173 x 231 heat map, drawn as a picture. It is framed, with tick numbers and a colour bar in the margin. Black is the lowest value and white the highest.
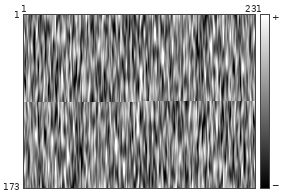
Grain: streaks running down. Average level on the scale: 50%. Symmetry: a half turn. Slope: none.
